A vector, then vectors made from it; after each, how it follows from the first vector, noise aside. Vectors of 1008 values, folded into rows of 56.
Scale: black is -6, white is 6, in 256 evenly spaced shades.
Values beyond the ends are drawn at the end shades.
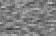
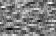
scaled up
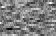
scaled up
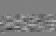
partly zeroed
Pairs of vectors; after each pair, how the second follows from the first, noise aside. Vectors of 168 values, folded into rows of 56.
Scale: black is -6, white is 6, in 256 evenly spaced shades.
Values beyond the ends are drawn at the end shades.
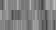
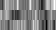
scaled up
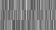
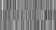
wrapped around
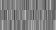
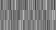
wrapped around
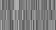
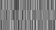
negated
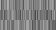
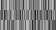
scaled up
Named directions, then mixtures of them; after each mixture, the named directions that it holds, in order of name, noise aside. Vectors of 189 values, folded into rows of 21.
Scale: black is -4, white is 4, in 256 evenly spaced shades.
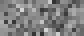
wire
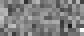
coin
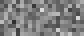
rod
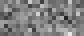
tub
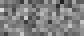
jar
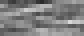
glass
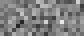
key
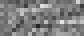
glass, key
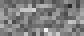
glass, jar, wire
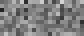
jar, rod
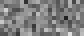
coin, rod, tub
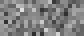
wire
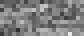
glass, rod, tub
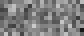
coin, jar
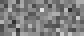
rod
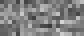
glass, key, rod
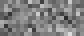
tub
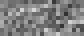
glass, wire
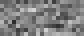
glass, rod, wire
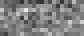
glass, jar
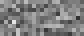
glass, rod, wire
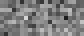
glass, jar, tub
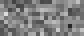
coin, glass, wire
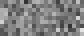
coin, rod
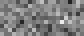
key, tub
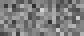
jar, rod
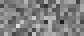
key
